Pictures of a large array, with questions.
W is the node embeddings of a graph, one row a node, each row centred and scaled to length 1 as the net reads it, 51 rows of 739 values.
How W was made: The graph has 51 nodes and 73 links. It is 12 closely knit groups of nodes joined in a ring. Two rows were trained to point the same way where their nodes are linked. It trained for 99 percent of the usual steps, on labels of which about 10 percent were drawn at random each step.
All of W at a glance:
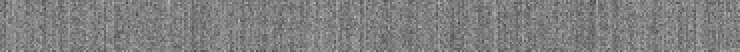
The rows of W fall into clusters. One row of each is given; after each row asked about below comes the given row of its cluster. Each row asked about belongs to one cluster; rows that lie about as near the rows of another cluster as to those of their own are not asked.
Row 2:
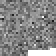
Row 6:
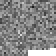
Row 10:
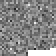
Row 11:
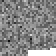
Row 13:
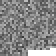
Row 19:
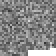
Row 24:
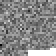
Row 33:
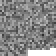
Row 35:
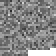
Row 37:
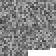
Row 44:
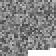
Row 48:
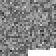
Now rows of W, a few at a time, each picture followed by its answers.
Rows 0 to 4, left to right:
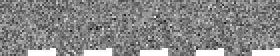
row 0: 11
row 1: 33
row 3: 2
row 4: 19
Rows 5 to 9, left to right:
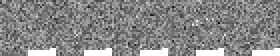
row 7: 44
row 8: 37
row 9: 6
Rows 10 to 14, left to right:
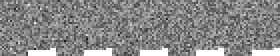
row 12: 2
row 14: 24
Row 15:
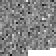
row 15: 13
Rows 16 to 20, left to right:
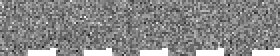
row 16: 33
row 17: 11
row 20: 48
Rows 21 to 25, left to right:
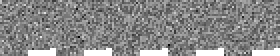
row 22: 13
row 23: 44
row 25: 6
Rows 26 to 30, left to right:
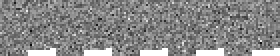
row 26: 2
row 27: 24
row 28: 6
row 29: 44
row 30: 10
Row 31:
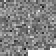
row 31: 37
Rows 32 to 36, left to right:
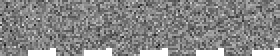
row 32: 19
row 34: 24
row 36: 35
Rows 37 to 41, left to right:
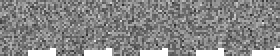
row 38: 48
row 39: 37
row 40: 35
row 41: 11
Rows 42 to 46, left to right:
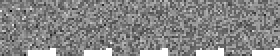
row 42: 13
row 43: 2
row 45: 37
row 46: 35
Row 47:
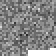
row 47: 44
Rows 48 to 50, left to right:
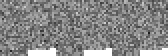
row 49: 19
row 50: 13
